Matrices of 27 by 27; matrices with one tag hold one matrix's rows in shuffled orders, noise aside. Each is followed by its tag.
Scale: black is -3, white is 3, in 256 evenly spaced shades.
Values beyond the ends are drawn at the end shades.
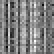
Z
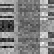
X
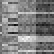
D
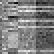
D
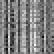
Z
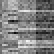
D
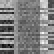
X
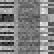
X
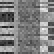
X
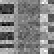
X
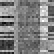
X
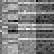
D
